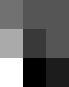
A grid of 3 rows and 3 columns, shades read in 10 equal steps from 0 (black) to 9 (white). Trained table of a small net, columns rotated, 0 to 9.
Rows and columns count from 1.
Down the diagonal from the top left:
4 2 1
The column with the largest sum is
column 1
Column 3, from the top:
3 3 1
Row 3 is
9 0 1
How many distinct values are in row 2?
3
